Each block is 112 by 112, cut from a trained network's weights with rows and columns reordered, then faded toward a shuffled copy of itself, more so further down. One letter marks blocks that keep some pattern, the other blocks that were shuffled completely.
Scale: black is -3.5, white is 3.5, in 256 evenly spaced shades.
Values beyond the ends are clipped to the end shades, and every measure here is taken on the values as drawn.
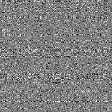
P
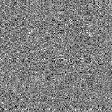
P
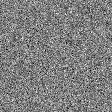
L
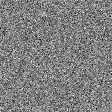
L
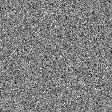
L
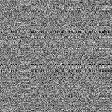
P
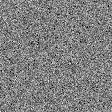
L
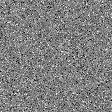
L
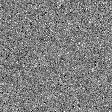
L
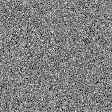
L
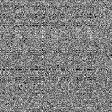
P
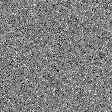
L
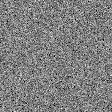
L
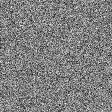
L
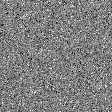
L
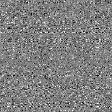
P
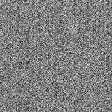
P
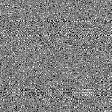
P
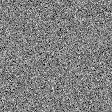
L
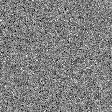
L
